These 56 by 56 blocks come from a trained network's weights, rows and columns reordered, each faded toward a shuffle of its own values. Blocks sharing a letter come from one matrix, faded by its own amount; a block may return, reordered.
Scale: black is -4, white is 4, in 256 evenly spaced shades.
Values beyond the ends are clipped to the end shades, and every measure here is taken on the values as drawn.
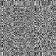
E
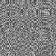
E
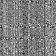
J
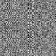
E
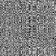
E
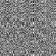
E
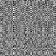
E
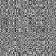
E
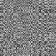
E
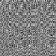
E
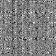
J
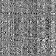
J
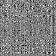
J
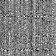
J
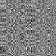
E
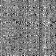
J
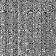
J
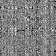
J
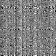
J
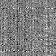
J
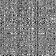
J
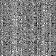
J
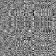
E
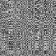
E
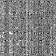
J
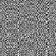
E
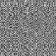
E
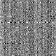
J
